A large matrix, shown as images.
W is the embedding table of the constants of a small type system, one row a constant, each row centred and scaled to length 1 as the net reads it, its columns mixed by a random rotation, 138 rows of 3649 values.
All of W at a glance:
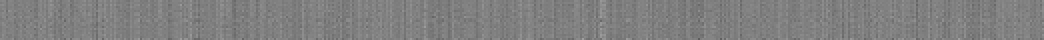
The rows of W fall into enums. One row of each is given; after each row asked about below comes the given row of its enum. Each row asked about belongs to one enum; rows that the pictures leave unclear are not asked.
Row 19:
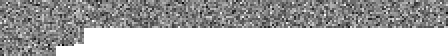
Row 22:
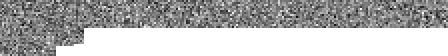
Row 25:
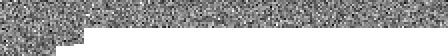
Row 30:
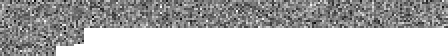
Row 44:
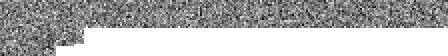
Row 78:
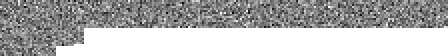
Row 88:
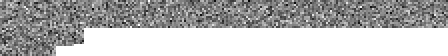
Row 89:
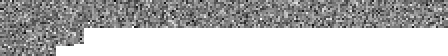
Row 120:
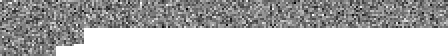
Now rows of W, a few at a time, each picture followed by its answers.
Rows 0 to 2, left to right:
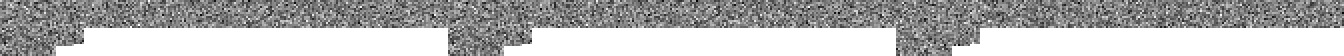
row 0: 88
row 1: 88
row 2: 19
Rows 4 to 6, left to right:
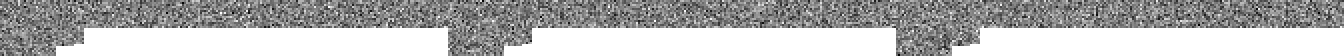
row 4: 78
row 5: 30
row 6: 44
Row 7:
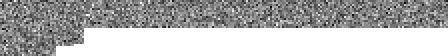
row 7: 25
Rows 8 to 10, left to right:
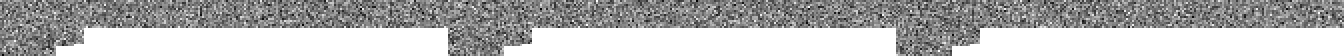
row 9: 88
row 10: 22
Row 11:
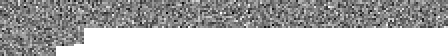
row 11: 78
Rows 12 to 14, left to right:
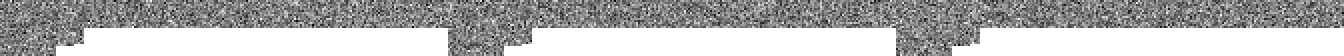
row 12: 89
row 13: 30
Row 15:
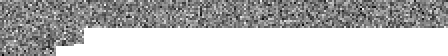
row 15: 44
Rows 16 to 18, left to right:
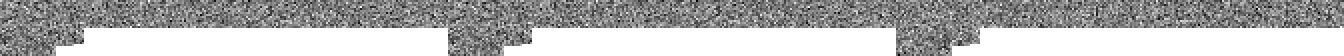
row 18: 44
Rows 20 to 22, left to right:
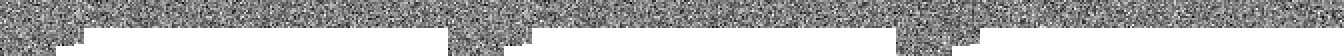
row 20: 19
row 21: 19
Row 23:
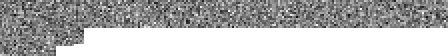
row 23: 22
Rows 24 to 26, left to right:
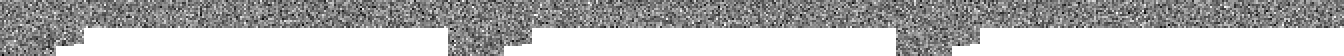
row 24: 44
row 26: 78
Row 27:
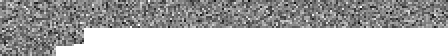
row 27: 88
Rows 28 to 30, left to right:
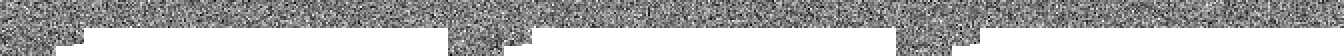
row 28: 88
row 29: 44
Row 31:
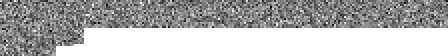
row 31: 25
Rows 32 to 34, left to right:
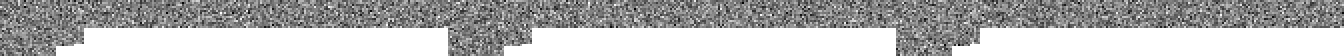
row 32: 78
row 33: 120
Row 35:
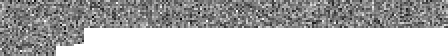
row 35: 30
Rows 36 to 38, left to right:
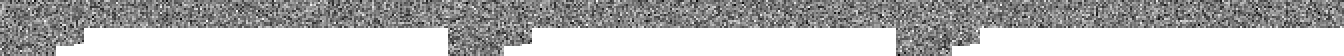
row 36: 30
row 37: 88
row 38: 44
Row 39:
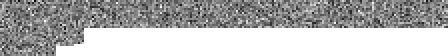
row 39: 30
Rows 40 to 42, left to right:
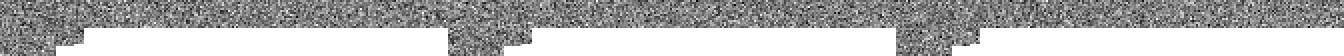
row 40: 22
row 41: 88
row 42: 89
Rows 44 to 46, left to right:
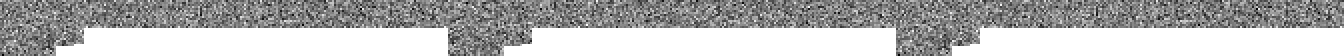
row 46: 44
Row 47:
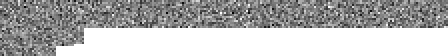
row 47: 78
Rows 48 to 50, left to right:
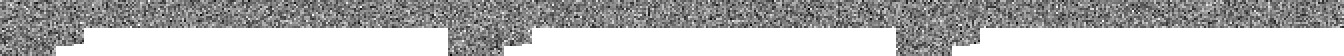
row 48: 88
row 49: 44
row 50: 30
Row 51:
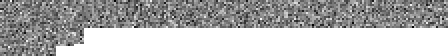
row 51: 89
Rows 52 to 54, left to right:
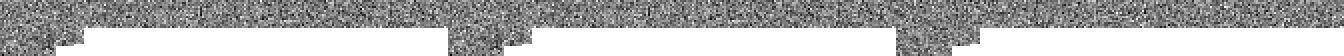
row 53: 44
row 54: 78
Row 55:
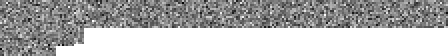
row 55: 19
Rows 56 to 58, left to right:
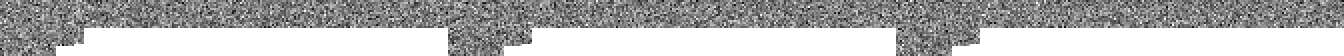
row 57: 88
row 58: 25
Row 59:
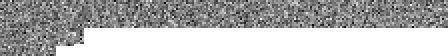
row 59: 89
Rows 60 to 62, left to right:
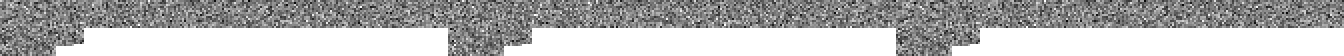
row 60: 88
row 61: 25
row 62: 88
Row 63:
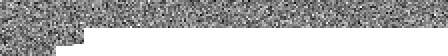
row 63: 88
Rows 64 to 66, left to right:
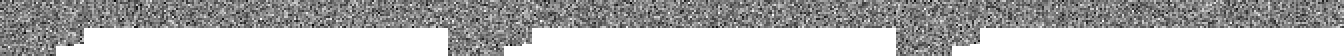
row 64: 89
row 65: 19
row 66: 30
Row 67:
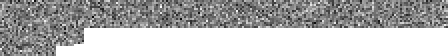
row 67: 30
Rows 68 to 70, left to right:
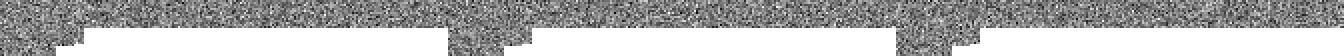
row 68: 19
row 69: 78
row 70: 30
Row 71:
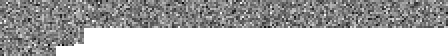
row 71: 19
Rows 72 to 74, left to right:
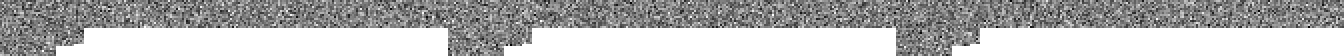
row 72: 22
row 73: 19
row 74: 89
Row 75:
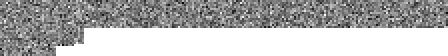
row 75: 19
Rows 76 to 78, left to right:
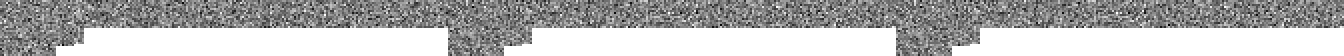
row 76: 19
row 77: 78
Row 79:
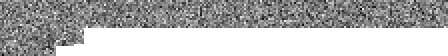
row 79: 44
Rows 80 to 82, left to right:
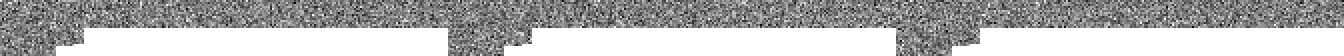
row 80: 120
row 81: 89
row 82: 25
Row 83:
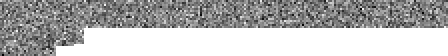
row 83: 44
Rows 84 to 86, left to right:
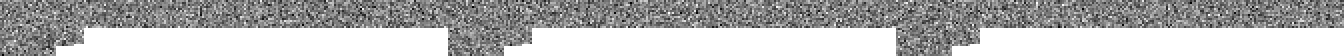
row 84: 44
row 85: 78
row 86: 120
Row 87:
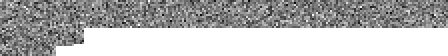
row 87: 88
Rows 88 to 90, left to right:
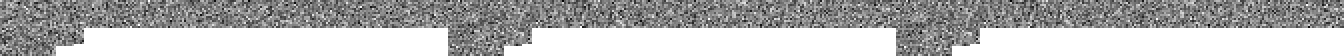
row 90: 89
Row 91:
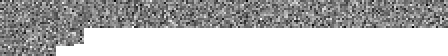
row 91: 89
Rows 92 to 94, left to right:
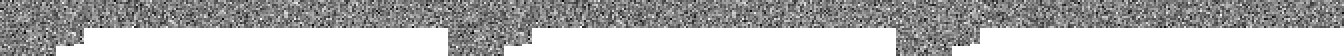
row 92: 89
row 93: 89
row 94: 19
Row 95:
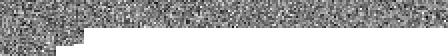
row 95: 22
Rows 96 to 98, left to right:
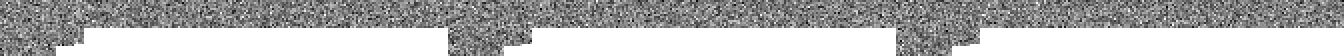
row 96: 19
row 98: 25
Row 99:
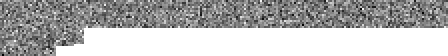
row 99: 44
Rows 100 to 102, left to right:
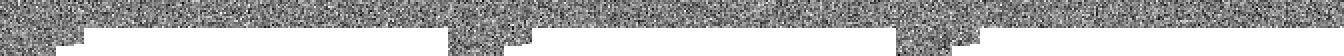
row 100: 78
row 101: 30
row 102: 44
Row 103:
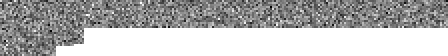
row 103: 25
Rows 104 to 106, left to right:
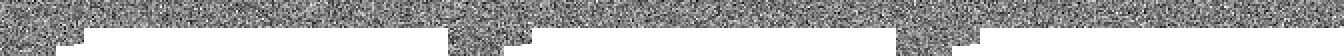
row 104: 30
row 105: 88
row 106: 78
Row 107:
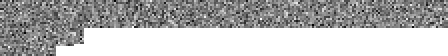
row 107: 89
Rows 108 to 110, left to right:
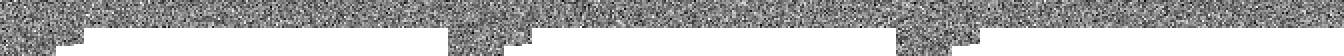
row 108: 25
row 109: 89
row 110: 88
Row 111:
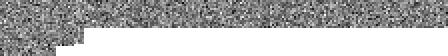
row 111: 19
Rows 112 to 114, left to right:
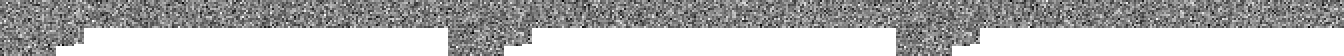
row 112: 19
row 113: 89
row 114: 89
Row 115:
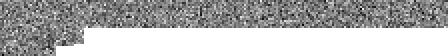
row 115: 44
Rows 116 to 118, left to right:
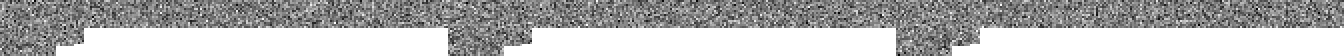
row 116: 30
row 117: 88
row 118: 44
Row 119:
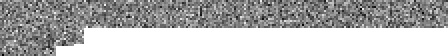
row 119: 44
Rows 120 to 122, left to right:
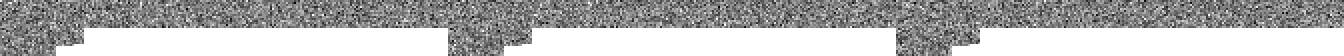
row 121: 25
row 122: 88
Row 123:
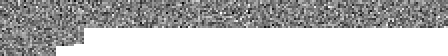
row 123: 78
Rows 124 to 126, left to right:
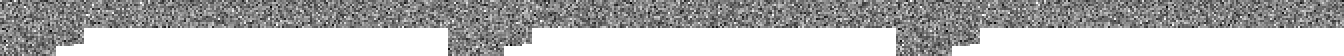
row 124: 25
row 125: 19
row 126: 25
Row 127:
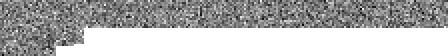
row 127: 44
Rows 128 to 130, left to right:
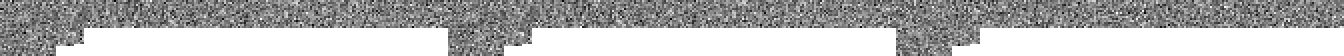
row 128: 89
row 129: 89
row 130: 78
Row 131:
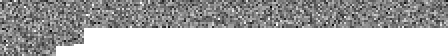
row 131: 25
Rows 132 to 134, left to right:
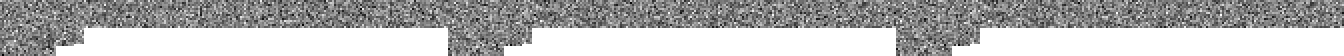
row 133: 19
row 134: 19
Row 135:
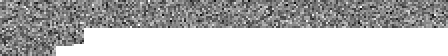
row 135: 88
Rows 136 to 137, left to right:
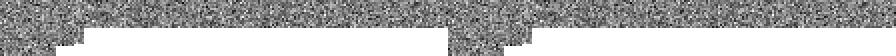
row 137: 19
